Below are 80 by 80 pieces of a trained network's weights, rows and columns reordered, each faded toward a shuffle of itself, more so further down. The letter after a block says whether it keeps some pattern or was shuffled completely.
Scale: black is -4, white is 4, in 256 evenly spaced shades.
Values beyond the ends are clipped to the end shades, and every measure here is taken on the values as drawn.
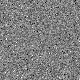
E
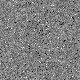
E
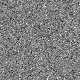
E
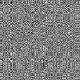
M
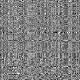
M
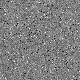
E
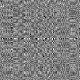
M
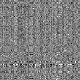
M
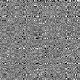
M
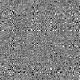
M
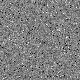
E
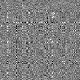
M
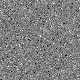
E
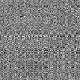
M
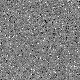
E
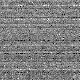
M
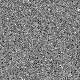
E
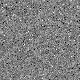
E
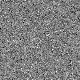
E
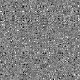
M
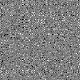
M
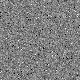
E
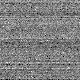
M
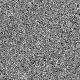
E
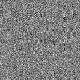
M
